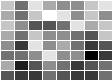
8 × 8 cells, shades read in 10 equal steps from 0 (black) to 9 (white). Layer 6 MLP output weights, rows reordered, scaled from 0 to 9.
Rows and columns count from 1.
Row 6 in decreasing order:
8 5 5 5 4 4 2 0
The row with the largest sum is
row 2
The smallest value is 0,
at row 6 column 7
